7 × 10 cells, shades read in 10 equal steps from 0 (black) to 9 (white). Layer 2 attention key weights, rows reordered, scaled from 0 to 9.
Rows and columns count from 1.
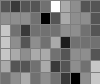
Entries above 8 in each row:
1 0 0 0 0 0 0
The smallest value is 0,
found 2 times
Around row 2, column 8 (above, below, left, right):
5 5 6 5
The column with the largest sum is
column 1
